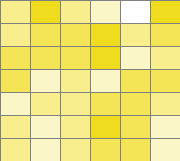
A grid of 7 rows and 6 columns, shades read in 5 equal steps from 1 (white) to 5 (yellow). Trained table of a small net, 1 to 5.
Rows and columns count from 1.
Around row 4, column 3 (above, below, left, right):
4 3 2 2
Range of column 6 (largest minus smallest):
3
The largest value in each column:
4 5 4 5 4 5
